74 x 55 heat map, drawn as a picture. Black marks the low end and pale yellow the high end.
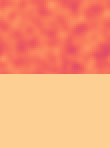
The table splits into 2 rows of 1 panel. Panel 1,1: high, blotchy, faint in contrast. Panel 2,1: very high, flat.
